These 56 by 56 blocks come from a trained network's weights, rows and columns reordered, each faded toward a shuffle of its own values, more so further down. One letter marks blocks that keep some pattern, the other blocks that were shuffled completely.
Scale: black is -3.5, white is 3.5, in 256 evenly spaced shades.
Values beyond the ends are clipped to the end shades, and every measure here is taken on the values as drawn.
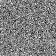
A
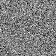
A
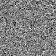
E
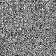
E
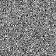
E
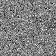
A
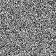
A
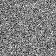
A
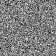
A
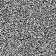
A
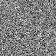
A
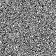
A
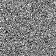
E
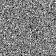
A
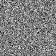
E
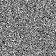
A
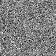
A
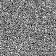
A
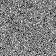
A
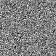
E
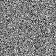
E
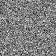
A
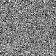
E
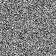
A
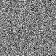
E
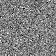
A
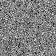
A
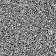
A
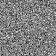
E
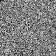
E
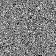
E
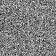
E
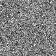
A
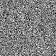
A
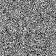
A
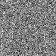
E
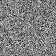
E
